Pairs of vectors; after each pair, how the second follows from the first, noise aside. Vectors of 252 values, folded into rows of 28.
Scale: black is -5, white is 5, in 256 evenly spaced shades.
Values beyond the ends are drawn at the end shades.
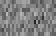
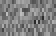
copied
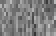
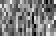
scaled up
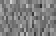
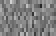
copied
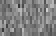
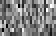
scaled up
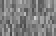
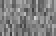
copied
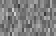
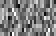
scaled up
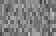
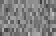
copied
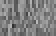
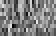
scaled up
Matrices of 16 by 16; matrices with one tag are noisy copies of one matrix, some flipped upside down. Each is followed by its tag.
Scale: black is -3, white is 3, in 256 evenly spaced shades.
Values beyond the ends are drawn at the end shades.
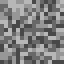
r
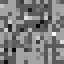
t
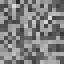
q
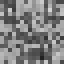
t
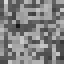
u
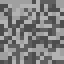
r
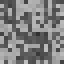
t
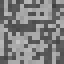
u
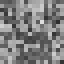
t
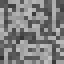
u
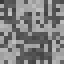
t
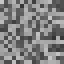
q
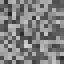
q
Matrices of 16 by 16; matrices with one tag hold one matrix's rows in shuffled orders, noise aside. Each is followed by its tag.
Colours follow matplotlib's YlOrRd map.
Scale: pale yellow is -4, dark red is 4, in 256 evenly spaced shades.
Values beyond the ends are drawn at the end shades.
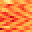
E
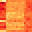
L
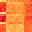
L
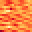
E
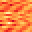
E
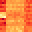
L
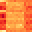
L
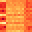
L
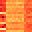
L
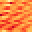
E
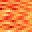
E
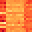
L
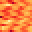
E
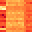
L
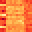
L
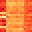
L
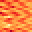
E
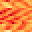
E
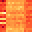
L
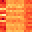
L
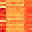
L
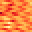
E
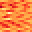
E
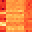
L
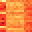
L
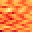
E
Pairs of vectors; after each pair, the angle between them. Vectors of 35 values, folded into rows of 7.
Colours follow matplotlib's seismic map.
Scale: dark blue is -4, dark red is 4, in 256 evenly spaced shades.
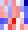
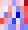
nearly opposite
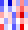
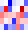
partly aligned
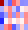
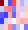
nearly parallel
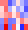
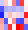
partly opposed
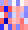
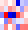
partly aligned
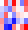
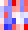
nearly parallel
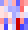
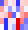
nearly parallel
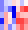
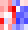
nearly opposite
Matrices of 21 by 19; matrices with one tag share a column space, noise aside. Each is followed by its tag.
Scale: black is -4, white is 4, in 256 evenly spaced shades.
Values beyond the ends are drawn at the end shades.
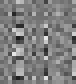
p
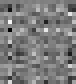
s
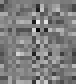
s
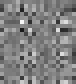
s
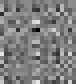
s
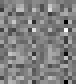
s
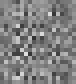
p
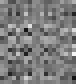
p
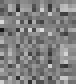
s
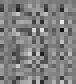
s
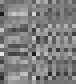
p
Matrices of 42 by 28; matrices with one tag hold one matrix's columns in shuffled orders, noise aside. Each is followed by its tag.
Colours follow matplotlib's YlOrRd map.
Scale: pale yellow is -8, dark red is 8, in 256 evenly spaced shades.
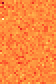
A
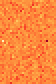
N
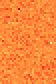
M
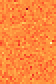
M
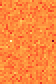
N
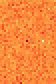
N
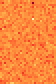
A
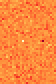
N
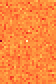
N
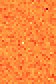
M
